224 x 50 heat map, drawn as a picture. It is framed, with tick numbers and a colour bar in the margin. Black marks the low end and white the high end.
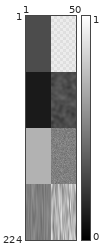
It is made of 4 by 2 panels. Panel 1,1: low, flat. Panel 1,2: very high, checkered, faint in contrast. Panel 2,1: very low, flat. Panel 2,2: low, blotchy, faint in contrast. Panel 3,1: high, flat. Panel 3,2: middling, fine-grained, faint in contrast. Panel 4,1: middling, streaked downward, faint in contrast. Panel 4,2: high, streaked downward.
